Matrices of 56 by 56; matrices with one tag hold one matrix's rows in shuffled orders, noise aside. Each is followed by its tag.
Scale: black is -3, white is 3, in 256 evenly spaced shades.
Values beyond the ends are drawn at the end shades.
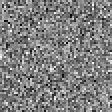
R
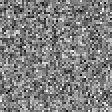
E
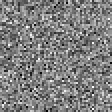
R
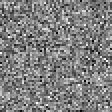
E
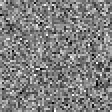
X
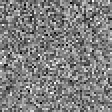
R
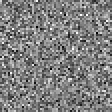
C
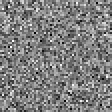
C
